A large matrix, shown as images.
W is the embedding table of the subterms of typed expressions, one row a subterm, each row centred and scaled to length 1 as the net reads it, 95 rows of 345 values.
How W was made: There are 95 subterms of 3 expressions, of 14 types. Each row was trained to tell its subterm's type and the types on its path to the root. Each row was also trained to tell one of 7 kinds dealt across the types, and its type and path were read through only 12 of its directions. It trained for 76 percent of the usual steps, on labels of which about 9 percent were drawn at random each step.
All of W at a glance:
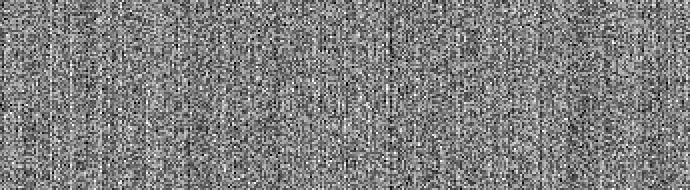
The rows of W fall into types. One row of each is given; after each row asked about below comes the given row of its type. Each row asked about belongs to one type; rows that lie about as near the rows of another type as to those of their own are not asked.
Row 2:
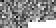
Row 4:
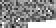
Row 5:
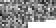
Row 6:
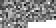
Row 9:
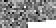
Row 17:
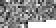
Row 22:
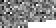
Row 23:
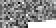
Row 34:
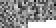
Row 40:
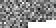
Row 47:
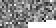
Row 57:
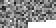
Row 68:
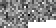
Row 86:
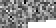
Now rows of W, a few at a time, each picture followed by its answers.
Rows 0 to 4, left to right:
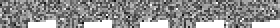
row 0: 86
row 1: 57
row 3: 57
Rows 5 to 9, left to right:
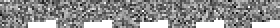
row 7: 47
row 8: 22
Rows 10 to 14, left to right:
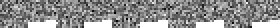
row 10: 5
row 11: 5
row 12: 47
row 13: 68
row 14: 9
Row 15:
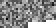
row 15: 22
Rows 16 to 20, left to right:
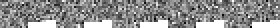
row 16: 9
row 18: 57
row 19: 40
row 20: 40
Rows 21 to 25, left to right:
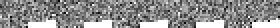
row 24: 40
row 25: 2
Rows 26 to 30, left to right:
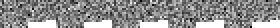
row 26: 2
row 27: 22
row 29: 57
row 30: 2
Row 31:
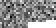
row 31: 47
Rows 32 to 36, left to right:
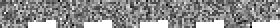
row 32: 5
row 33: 47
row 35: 5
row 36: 86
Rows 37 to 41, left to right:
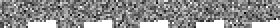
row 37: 68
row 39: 47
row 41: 47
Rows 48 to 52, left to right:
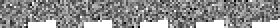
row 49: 2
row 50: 86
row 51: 86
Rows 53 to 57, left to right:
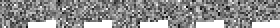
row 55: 47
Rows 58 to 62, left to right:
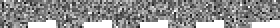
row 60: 5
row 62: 68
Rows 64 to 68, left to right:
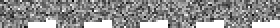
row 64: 22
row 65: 5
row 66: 9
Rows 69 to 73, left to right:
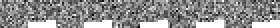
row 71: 23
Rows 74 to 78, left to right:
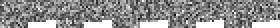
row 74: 22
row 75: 68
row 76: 34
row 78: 9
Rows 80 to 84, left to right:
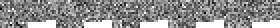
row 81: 68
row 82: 23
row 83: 23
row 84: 2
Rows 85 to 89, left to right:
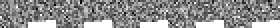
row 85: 34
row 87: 22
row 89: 9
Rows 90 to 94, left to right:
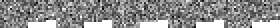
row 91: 40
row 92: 68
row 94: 2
